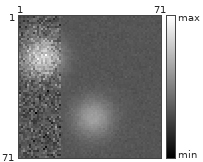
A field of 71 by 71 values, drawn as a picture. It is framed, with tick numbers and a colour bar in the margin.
Bumps: two. Seam: vertical, 30% of the way across, the right part calmer. Ninth with the highest average: top left. Histogram: skewed, a long tail of high values. Mirror symmetry: none.
